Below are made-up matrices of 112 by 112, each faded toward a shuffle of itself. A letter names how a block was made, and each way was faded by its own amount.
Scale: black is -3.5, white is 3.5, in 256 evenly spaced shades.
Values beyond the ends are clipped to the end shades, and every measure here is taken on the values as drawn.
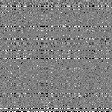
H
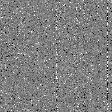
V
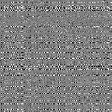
H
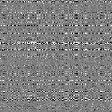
H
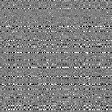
H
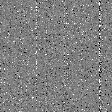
V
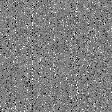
V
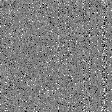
V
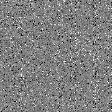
V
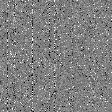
V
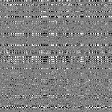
H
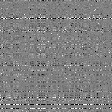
H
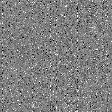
V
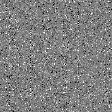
V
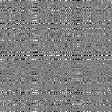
H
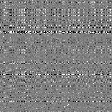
H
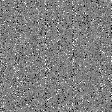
V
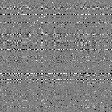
H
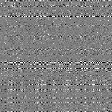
H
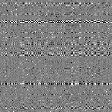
H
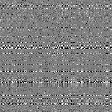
H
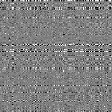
H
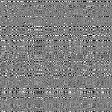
H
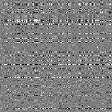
H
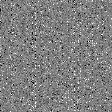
V
